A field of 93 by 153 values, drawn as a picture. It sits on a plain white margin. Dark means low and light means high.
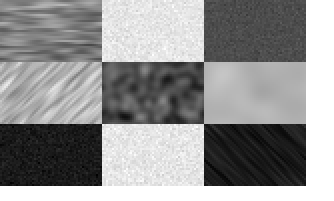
It is made of 3 by 3 panels. Panel 1,1: middling, streaked across. Panel 1,2: very high, fine-grained, faint in contrast. Panel 1,3: low, fine-grained, faint in contrast. Panel 2,1: high, slanting up to the right. Panel 2,2: low, blotchy. Panel 2,3: high, smooth, faint in contrast. Panel 3,1: very low, fine-grained, faint in contrast. Panel 3,2: very high, fine-grained, faint in contrast. Panel 3,3: very low, slanting down to the right, faint in contrast.
